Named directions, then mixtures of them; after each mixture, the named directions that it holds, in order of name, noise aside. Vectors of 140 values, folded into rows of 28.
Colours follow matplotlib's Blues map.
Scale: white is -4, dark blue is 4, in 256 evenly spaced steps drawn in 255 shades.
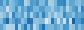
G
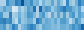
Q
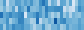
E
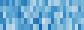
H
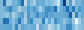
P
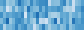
E, G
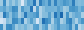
H, Q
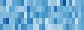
E, G, P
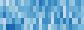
E, G, H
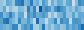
E, G, Q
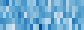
G, H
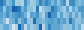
G, H, Q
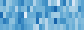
E, H, P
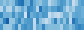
E, G, Q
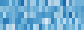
G, H, P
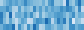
G, Q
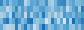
G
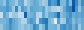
E, H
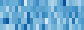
G, P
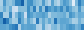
E, P, Q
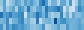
E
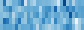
P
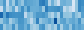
E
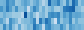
E, G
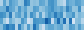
G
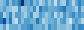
H, Q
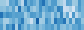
E, G, P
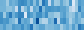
E, H, Q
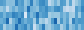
E, G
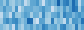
E, G, H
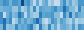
H, P, Q
